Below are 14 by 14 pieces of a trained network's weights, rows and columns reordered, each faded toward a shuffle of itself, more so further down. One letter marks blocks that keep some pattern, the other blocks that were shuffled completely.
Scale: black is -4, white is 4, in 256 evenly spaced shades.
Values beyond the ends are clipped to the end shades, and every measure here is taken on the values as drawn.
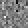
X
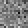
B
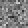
X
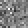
X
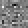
B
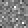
X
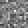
X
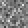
X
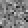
X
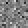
X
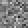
X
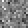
X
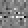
B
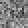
B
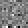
B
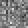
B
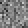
X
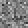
X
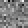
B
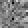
B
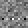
B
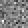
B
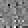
B
